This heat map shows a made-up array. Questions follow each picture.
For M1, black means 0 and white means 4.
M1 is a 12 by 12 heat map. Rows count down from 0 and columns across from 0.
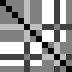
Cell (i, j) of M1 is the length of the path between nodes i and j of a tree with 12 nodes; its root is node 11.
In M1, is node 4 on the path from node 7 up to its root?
yes
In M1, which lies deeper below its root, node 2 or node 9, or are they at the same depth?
node 2
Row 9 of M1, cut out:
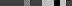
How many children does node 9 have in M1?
6
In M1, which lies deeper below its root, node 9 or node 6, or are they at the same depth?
node 6
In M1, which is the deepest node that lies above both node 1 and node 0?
9
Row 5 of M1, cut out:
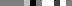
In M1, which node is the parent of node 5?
9
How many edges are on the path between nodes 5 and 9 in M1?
1
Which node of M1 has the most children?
9
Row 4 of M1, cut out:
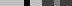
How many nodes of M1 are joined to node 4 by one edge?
4
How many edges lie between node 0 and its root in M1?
2
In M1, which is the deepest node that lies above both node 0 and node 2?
9
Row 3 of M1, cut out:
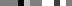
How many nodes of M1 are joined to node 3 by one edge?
1
